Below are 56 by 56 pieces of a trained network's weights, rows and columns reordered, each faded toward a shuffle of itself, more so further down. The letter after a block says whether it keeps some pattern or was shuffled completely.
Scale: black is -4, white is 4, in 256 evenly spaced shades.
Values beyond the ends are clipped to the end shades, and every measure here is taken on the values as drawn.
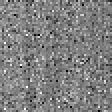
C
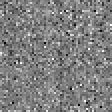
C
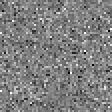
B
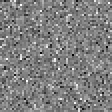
B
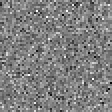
B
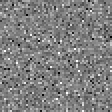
B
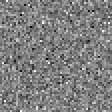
B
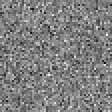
B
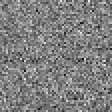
C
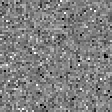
B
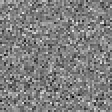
C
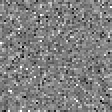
B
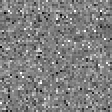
C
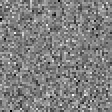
C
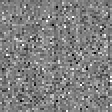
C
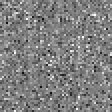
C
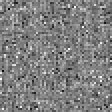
C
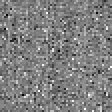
C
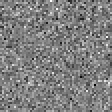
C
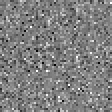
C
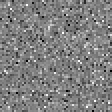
B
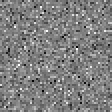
B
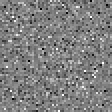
B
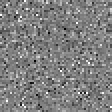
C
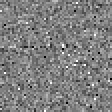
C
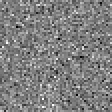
C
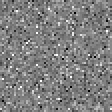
B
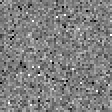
B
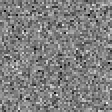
C
